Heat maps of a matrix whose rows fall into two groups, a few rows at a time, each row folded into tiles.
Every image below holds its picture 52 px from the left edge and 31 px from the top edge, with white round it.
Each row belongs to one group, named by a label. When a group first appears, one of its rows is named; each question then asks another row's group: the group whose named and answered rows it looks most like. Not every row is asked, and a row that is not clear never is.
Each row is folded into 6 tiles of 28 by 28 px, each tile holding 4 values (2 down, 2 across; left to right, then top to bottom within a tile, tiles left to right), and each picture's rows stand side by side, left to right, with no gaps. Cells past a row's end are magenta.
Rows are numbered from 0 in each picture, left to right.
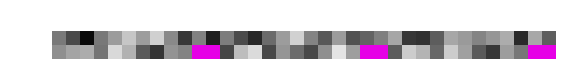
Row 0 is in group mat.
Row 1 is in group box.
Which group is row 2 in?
mat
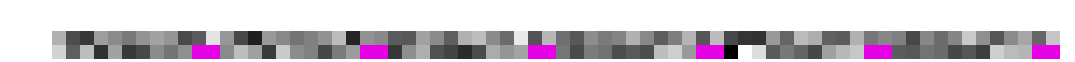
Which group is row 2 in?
box
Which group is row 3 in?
box
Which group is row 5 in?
box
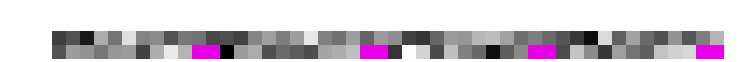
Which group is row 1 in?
box
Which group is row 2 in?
mat
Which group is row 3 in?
box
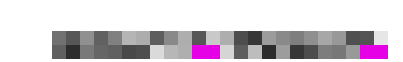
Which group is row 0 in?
box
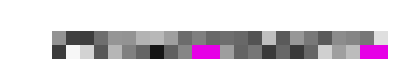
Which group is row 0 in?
mat
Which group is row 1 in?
box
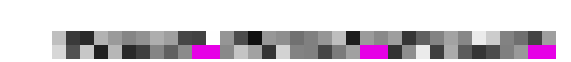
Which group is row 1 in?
mat
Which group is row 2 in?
mat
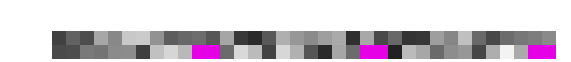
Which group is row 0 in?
box
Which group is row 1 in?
mat
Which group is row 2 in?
box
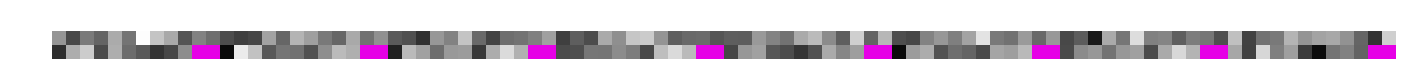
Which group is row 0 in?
mat
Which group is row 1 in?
box
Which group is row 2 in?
box
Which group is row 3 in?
box
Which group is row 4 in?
box
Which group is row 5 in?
box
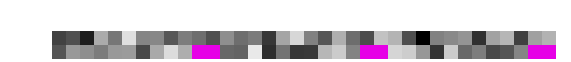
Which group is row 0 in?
box
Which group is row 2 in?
mat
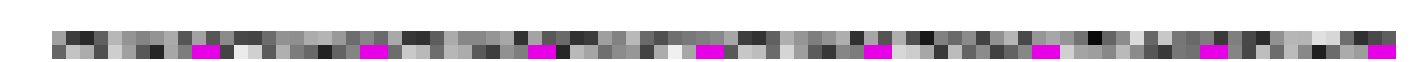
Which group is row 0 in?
mat
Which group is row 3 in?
box
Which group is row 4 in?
mat
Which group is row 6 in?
mat
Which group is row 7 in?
mat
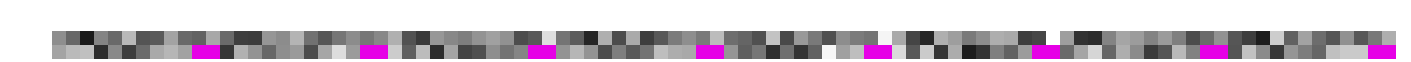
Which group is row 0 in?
box
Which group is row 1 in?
box
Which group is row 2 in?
mat
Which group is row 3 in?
box
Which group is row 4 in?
box
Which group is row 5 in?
mat
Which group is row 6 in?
mat
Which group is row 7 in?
box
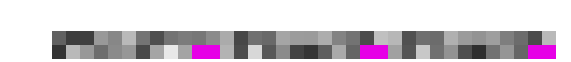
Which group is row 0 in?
box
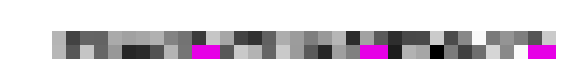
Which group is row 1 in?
mat
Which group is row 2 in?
box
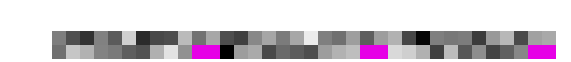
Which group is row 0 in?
box
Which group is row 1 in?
box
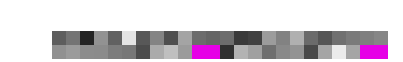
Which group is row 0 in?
box
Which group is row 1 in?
box
